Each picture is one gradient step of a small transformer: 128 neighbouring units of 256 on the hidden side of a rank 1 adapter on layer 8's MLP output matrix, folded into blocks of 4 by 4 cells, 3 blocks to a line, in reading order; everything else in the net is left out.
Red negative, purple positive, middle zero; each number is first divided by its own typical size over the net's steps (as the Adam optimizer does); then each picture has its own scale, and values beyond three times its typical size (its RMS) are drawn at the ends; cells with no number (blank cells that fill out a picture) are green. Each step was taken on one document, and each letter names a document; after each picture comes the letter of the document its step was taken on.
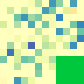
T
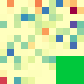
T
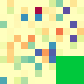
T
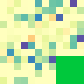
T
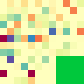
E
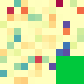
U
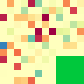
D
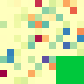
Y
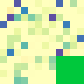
U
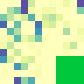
E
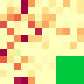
E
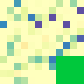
U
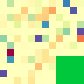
Y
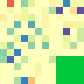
D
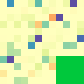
Y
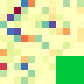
E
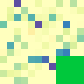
U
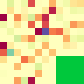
D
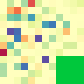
E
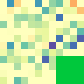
T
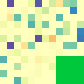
Y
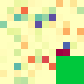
U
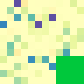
U
